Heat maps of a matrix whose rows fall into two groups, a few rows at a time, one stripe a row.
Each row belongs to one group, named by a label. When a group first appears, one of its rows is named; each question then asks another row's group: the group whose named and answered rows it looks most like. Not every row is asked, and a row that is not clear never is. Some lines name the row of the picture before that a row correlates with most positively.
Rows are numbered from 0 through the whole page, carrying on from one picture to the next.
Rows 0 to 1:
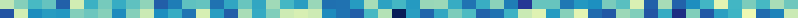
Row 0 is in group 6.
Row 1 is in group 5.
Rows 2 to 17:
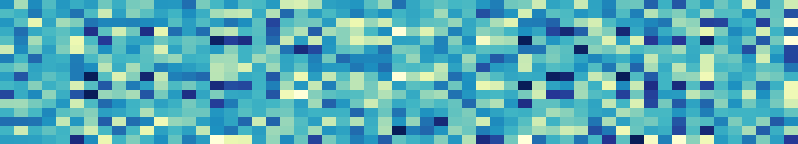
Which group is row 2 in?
5
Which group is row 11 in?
6
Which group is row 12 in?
5
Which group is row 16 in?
5
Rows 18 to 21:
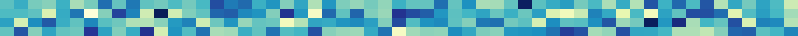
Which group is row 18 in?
6
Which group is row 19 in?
5
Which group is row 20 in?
5
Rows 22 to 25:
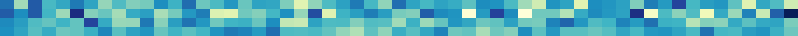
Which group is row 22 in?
5
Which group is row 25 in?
6
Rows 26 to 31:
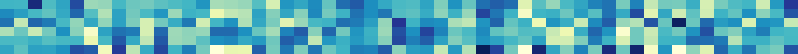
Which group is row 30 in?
5
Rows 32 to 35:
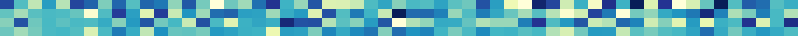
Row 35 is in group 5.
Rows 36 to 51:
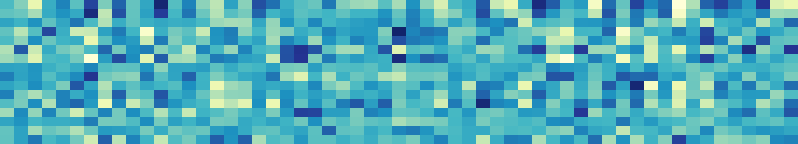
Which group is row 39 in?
5
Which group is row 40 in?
5
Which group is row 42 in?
5
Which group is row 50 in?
5
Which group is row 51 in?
6
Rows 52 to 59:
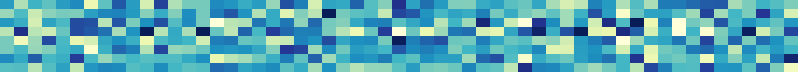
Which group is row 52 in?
5
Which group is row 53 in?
5
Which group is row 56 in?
5
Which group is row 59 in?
6
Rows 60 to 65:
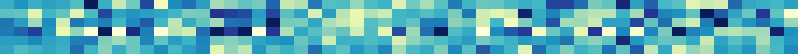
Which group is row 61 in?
6
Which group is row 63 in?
6
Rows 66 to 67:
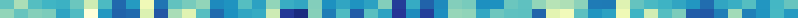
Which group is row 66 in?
5
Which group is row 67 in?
5
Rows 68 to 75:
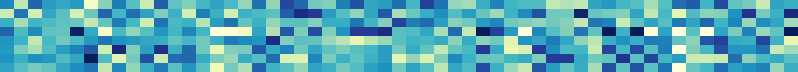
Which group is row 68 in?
5
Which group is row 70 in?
5
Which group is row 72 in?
6
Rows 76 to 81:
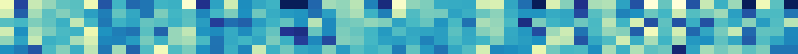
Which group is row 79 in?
5
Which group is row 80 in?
5
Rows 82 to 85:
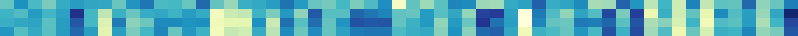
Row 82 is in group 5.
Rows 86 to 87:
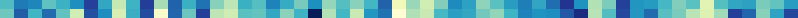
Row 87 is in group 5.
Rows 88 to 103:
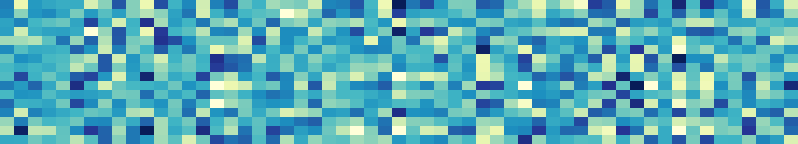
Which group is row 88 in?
5
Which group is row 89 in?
5
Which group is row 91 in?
5
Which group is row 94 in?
6
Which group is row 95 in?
6
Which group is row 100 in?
5
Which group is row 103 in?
6
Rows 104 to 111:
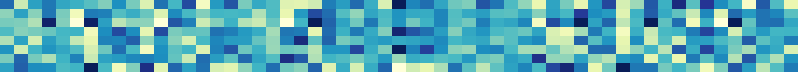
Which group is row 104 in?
5
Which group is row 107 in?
5
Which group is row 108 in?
5
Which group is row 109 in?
5
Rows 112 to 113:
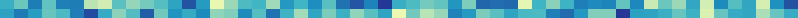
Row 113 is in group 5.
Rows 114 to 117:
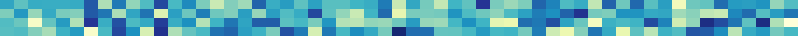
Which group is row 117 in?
5
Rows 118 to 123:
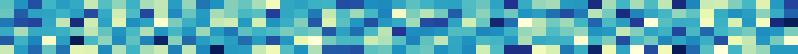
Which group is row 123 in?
6
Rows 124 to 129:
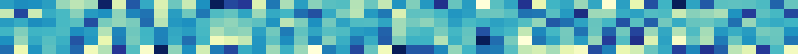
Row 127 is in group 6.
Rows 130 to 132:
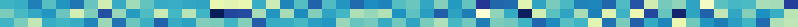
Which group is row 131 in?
6
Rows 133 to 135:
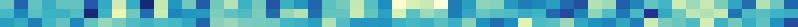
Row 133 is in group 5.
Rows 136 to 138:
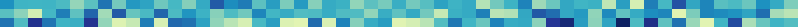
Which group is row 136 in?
6
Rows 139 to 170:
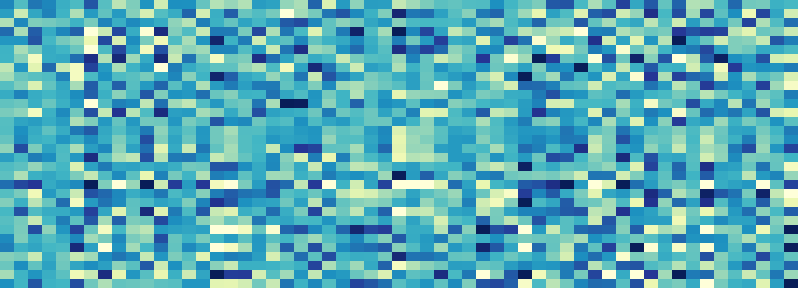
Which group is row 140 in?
5
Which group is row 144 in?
5
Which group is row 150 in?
5
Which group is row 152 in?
6
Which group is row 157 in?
6
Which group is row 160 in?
6
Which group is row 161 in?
6
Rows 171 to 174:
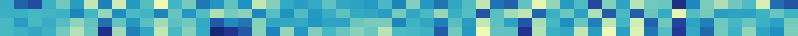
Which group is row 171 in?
6
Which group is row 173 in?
6
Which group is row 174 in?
6
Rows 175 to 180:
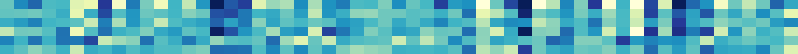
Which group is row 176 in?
6
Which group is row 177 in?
6
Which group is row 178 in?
6
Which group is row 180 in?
6
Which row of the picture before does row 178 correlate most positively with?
173
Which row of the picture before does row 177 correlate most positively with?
171
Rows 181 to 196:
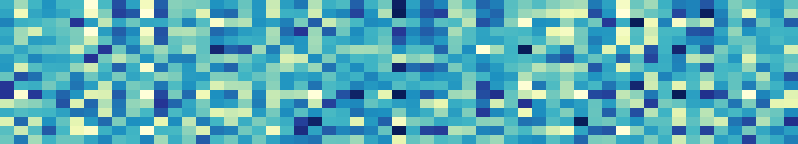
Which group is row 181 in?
5
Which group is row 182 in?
5
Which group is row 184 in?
5
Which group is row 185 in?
5
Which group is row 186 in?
6
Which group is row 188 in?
5
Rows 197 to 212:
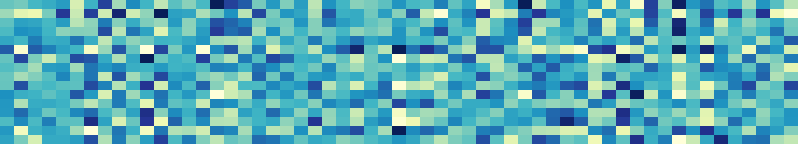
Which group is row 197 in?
6
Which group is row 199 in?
6
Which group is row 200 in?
6
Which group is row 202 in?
5
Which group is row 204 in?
6
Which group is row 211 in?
5
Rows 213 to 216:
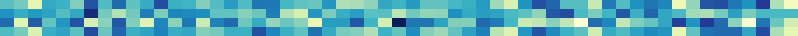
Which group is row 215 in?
5
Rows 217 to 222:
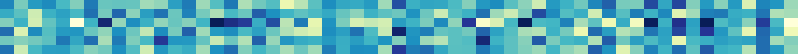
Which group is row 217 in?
5
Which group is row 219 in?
6
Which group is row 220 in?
5
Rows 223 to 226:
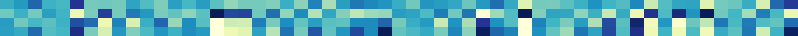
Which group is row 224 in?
6
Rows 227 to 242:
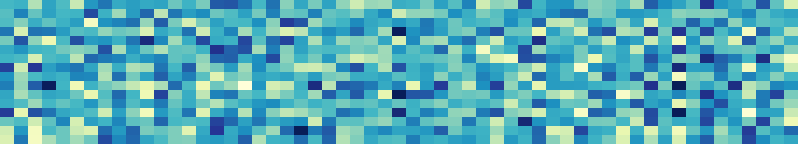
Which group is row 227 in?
6
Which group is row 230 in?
5
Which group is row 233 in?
6
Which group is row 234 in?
5
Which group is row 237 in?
5
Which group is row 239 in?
5
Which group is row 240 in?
6
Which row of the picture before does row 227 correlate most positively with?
224
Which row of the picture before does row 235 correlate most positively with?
225
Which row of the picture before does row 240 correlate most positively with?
224
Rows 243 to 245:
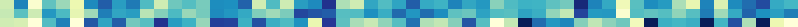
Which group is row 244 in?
5
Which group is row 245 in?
6
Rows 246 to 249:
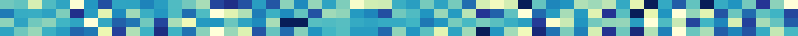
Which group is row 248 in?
5
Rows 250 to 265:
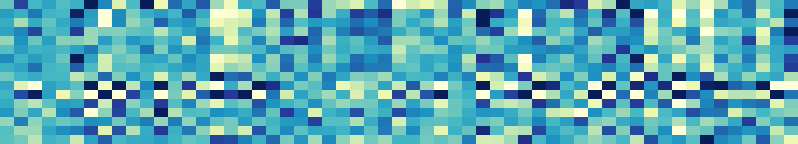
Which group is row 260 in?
6
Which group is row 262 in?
5
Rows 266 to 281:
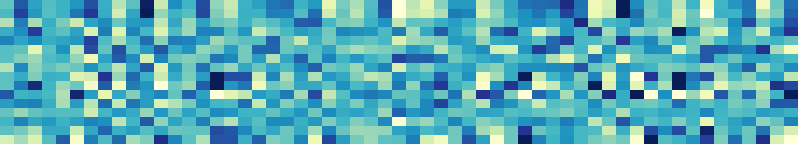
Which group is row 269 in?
6
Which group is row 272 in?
5
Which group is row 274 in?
6
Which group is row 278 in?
5
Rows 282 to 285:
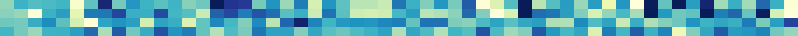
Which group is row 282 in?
6
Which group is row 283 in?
6
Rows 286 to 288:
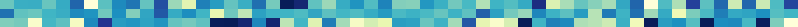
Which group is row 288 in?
6
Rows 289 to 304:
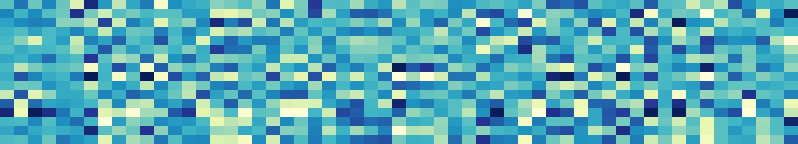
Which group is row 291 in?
6
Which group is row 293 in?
6
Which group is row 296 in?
5
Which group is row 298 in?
5
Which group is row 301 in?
5
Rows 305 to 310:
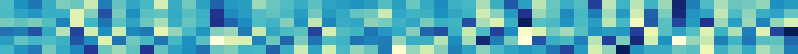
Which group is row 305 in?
6
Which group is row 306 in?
6
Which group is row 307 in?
6
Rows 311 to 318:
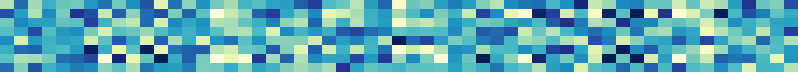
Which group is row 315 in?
5
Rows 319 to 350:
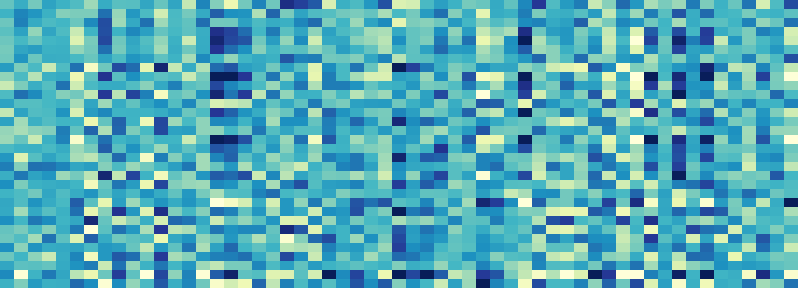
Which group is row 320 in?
6
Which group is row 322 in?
6
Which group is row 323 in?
6
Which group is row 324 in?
6
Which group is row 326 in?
5
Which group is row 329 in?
6
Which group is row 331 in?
6
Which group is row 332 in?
5
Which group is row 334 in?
6
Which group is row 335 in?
6
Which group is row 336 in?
5
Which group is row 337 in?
5
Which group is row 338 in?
6
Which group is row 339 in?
5
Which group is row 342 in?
5
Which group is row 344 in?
5
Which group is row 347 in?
5
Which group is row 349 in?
5
